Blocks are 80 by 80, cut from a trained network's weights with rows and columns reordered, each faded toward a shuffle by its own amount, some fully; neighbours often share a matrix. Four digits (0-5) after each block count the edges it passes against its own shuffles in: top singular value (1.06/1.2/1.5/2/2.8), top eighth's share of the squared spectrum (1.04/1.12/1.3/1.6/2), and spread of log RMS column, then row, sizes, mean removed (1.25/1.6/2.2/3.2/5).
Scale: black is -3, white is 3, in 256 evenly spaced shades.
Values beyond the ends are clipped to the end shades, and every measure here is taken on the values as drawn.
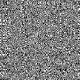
3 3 2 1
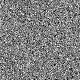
1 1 0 0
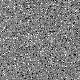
1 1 0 0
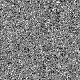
2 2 0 0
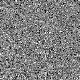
2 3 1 1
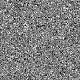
3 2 0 1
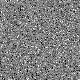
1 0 0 0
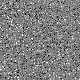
0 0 0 0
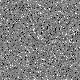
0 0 0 0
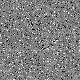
0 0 0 0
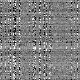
4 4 4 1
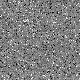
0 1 0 0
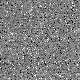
1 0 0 0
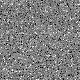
0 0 1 0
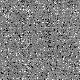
2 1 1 0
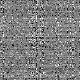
3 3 3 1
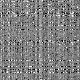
4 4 0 4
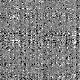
3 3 0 3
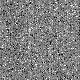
1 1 0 0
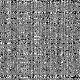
4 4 0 3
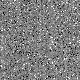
1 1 0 0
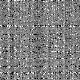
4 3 0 3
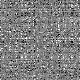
3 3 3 1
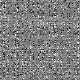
3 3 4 0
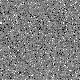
0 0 0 0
